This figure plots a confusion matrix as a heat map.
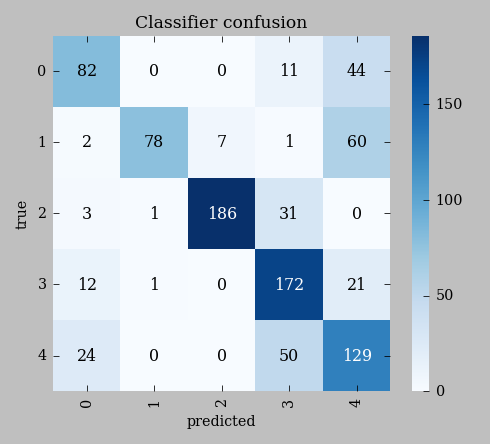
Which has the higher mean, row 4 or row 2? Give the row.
2
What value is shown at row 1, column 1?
78
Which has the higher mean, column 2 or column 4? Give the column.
4
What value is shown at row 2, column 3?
31
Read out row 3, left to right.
12 1 0 172 21
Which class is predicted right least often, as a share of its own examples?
1
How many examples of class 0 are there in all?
137
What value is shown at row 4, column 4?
129
